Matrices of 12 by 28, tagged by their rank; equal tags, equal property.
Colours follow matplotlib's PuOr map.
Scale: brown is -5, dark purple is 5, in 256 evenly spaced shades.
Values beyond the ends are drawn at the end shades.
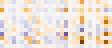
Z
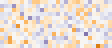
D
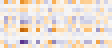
Z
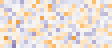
D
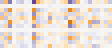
Z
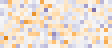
D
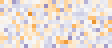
D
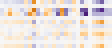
Z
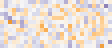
D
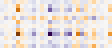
Z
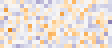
D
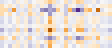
Z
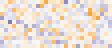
D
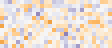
D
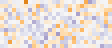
D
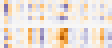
Z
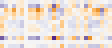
Z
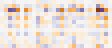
Z
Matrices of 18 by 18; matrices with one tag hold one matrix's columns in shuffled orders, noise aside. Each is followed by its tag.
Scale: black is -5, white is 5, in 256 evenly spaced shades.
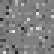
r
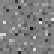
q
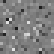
q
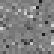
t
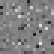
t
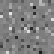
r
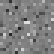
q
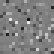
q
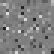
r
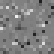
t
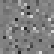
r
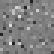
t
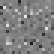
t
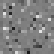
r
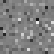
q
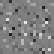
q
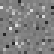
t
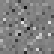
q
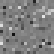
t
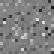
q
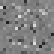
t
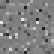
q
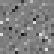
q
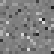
q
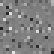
r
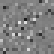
q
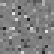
r
